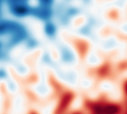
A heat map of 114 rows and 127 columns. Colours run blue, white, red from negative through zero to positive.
Histogram: bell-shaped. Odd rows or columns: none. Lone odd cells: none. Stripes: none. Ninth with the lowest average: top left. Slope: up to the bottom right. Ninth with the highest average: bottom right.
